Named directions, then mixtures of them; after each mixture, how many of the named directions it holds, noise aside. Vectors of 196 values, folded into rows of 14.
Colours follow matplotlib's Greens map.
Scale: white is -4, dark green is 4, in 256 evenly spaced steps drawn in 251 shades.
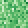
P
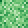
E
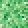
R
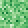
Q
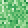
one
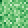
two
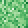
three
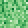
one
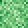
one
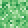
three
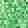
one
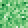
one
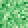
one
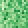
three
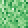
three
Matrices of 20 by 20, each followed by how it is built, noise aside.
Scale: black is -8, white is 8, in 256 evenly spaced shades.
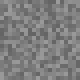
noise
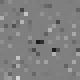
sparse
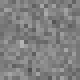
noise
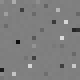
sparse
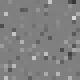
sparse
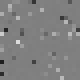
sparse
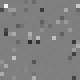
sparse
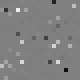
sparse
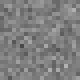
noise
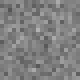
noise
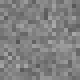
noise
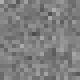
noise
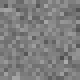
noise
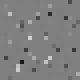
sparse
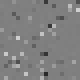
sparse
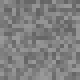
noise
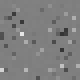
sparse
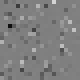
sparse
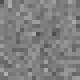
noise
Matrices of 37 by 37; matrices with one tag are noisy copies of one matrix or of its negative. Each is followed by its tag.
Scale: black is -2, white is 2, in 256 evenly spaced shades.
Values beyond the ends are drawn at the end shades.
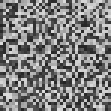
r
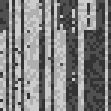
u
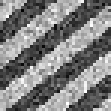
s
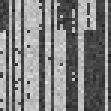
u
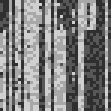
u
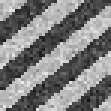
s
